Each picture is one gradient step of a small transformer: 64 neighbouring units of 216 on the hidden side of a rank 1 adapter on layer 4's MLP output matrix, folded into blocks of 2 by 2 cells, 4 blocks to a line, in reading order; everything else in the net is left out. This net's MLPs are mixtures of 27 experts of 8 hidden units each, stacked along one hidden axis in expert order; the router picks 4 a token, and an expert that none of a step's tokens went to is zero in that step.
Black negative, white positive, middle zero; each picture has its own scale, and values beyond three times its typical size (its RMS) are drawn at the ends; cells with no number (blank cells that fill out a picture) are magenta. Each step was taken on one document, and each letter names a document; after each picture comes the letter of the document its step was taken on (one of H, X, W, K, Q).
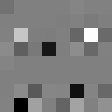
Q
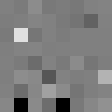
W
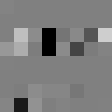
Q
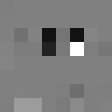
Q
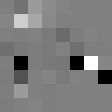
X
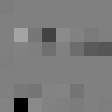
Q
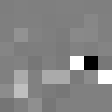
X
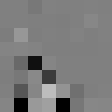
W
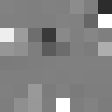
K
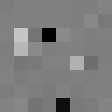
K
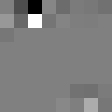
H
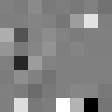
W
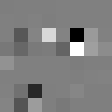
Q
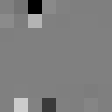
H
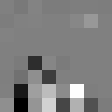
W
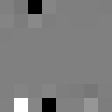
H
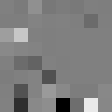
W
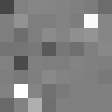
X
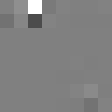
H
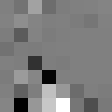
W
